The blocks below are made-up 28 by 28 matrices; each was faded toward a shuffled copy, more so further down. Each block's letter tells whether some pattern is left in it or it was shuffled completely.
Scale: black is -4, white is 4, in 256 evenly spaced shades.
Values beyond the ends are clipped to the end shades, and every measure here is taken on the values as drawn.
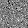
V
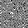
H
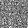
H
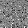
H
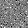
H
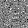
H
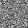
V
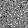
V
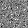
V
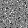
H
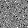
V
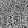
H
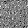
H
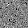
V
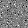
V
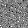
H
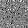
H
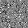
H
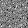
V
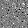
H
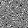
H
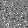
H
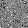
V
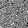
V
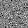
H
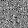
H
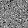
H
